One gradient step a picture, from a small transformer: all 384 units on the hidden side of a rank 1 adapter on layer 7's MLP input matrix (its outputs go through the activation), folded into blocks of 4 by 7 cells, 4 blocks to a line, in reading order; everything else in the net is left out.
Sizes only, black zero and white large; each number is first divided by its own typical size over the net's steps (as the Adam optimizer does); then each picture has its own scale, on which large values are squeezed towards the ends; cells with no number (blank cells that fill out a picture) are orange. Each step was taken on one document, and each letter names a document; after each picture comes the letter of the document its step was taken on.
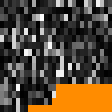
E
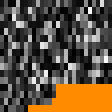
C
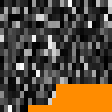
E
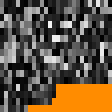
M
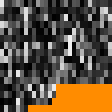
M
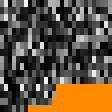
C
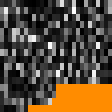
E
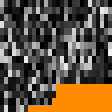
M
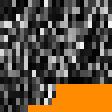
M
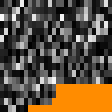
C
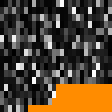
E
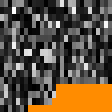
E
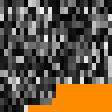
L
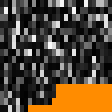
E
